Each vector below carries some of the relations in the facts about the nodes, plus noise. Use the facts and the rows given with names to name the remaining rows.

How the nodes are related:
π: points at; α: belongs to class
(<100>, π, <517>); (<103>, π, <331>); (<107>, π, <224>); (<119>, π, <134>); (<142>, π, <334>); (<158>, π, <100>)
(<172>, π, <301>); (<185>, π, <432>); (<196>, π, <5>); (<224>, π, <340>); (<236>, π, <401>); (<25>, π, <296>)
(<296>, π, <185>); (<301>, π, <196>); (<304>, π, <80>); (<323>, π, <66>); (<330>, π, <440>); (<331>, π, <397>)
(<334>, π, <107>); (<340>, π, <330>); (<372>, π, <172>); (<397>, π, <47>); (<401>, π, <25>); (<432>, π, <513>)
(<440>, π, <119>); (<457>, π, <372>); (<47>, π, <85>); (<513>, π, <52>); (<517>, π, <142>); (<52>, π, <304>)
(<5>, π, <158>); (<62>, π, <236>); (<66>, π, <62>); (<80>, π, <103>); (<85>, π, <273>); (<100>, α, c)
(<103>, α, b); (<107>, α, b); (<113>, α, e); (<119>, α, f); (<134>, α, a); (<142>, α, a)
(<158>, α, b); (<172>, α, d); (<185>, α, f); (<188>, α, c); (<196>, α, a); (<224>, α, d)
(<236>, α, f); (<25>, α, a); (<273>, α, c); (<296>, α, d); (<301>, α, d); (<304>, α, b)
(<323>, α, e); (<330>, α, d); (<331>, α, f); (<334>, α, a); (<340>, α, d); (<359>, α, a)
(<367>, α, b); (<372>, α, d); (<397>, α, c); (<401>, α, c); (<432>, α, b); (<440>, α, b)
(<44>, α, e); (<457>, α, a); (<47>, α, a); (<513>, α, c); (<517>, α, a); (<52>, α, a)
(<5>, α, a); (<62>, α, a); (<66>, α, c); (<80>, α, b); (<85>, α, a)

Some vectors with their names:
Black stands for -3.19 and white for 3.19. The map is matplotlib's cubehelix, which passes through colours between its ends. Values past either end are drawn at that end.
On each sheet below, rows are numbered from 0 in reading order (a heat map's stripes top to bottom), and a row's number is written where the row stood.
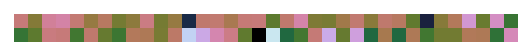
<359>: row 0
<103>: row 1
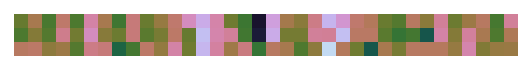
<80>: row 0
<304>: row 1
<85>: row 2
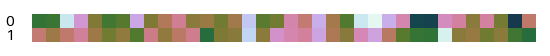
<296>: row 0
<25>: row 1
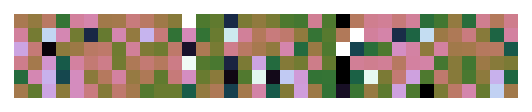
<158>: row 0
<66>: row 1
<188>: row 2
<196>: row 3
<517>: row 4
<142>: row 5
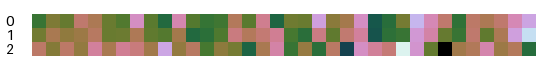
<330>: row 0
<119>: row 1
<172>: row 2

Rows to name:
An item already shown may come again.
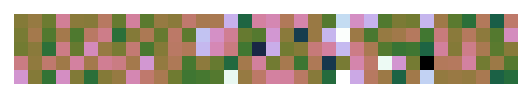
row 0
<185>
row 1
<331>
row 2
<304>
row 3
<172>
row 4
<401>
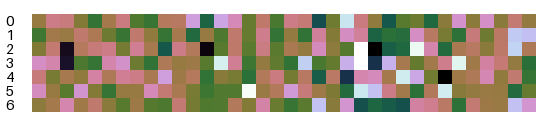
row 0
<47>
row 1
<440>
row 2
<340>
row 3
<397>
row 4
<172>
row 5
<401>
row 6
<134>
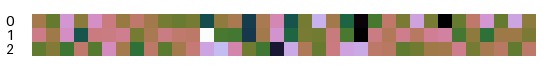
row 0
<142>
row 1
<196>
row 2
<80>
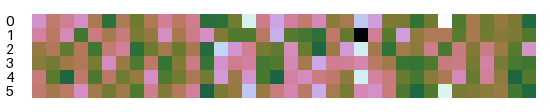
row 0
<62>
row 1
<457>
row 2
<331>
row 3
<52>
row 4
<513>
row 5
<25>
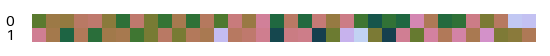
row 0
<440>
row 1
<273>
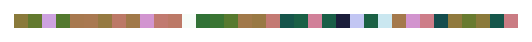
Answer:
<372>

